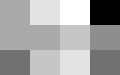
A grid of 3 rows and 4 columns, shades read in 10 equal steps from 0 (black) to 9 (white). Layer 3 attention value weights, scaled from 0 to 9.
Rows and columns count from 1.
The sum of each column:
16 21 24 9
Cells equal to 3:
0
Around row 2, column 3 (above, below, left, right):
9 8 6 5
